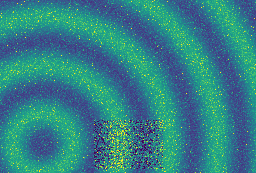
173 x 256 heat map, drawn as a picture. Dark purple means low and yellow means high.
The halves do not mirror each other. Values change most from cell to cell in the bottom middle. No single row or column stands out from its neighbours. Concentric rings centre on the bottom left. No overall slope runs across the table. An odd patch, rougher than its surroundings, sits in the bottom middle.
